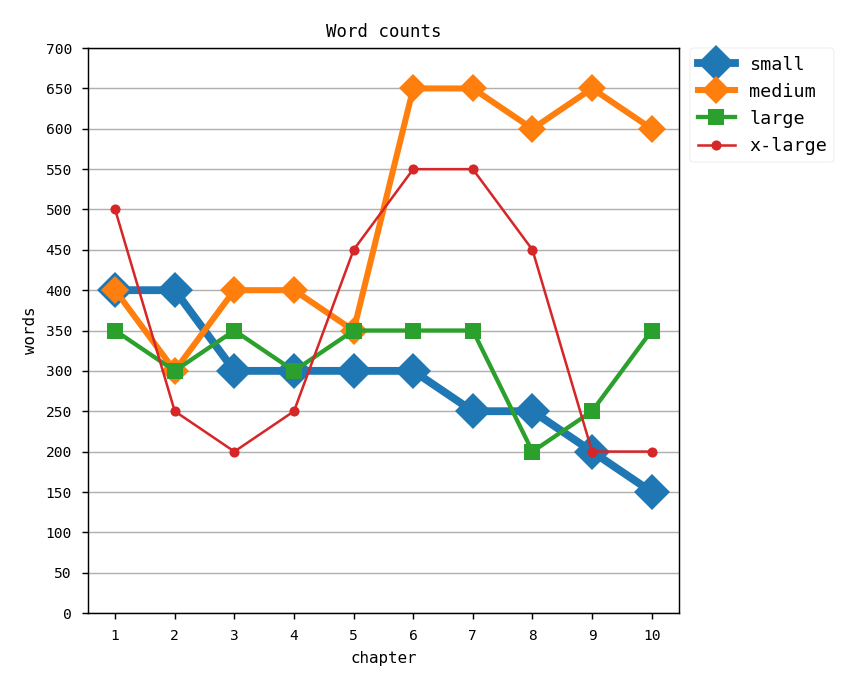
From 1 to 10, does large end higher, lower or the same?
the same
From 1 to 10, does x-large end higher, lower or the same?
lower
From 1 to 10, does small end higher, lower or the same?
lower
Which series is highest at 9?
medium
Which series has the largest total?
medium
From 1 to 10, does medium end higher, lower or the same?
higher
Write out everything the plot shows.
Title: Word counts
x-axis: chapter, ticks 1 2 3 4 5 6 7 8 9 10
y-axis: words, ticks 0 50 100 150 200 250 300 350 400 450 500 550 600 650 700
Legend: small, medium, large, x-large
Values:
small: 400 400 300 300 300 300 250 250 200 150
medium: 400 300 400 400 350 650 650 600 650 600
large: 350 300 350 300 350 350 350 200 250 350
x-large: 500 250 200 250 450 550 550 450 200 200
